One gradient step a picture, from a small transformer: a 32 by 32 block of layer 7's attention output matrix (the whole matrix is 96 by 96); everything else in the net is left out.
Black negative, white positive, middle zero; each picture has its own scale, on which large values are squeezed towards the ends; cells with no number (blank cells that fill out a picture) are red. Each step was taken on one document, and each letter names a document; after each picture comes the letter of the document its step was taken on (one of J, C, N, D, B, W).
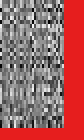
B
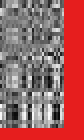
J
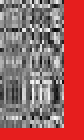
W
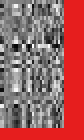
J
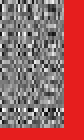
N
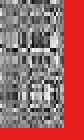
W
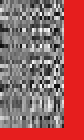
W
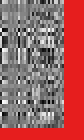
N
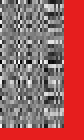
N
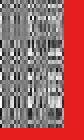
B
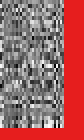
J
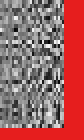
J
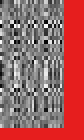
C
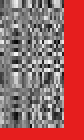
J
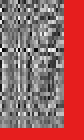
N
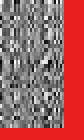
C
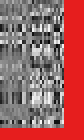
W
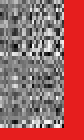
J
